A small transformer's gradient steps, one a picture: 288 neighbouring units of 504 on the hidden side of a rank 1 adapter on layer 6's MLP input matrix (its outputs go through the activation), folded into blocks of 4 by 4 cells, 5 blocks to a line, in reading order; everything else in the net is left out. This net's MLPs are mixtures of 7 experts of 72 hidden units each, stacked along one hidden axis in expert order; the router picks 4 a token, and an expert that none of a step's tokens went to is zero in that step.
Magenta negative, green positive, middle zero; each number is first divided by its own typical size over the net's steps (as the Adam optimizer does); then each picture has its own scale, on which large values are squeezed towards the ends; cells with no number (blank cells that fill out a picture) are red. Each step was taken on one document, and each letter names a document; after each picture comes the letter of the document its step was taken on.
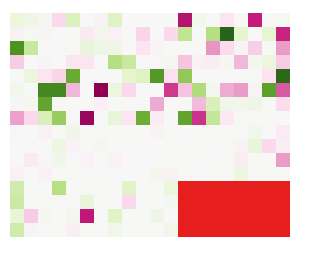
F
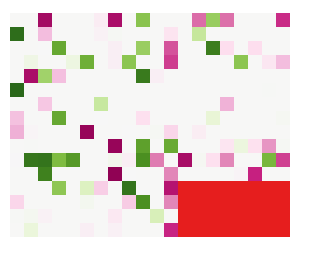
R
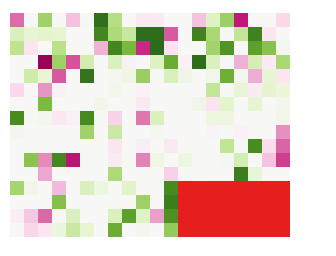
R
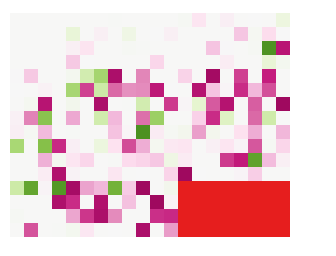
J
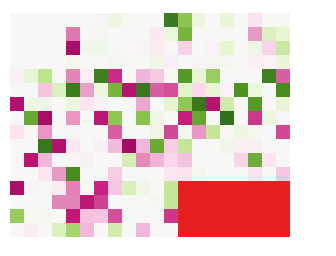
J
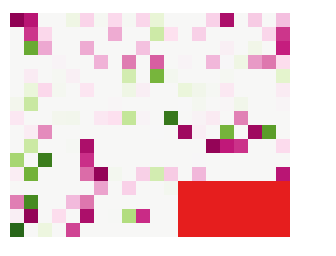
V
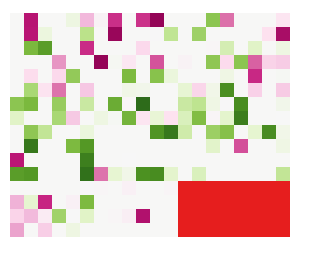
V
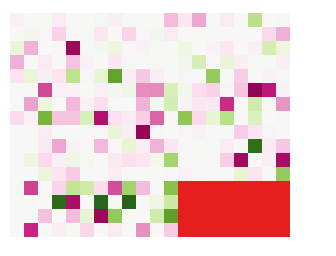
J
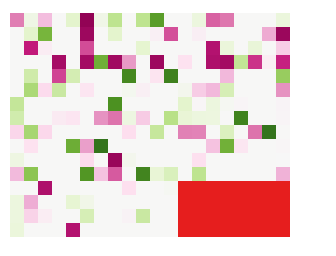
V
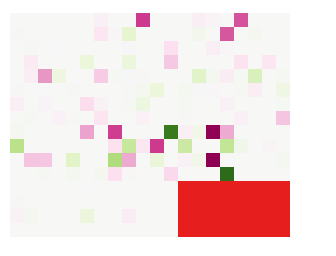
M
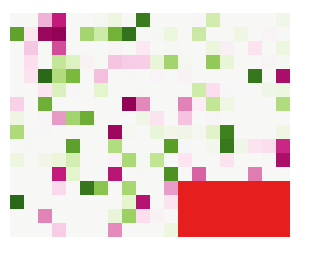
R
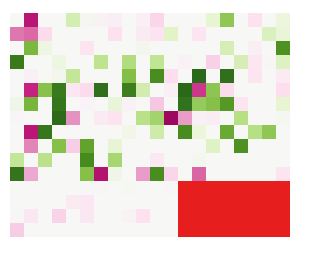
V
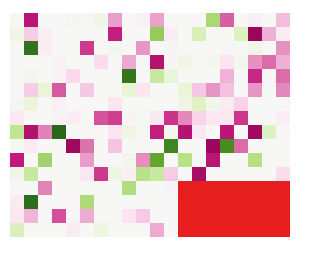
V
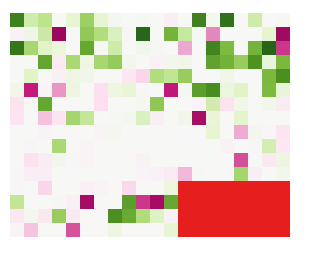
F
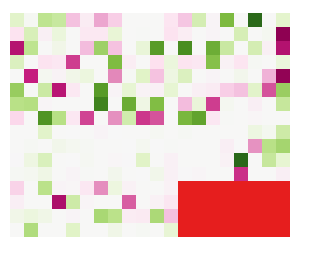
F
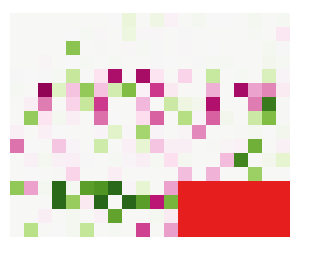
J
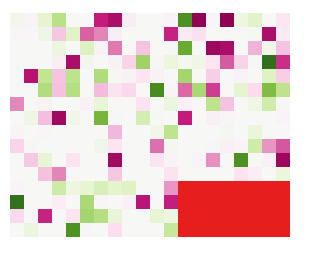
F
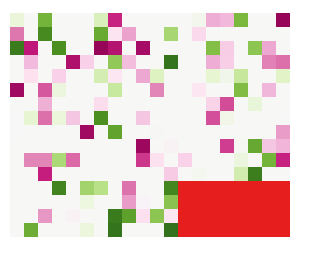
R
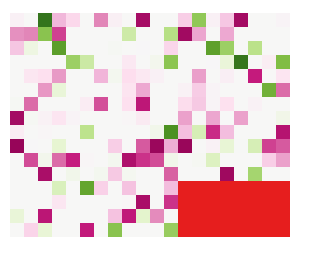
R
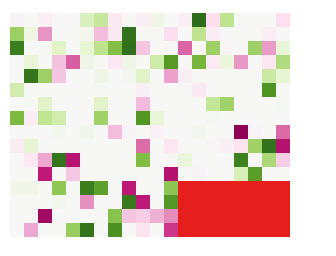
R
